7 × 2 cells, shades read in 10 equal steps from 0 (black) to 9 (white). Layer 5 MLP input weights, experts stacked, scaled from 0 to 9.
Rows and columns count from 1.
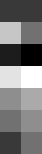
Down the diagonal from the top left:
2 4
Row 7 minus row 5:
-3 -2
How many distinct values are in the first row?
1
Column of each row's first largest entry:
1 1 1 2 2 2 2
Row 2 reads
7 4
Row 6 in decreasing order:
5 4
